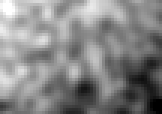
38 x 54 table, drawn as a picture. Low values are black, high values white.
The bottom right is the ninth with the lowest average. Values rise toward the top left. Neither half mirrors the other. There are no lone odd cells. The texture is blotchy. The top left is the ninth with the highest average.
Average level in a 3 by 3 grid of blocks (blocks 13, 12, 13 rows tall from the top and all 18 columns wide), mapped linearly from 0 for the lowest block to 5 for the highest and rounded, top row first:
5 4 3 | 4 3 1 | 3 1 0
